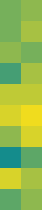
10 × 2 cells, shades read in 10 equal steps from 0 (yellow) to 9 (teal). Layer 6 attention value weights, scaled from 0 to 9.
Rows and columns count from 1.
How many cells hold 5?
3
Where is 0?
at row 6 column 2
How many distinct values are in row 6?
2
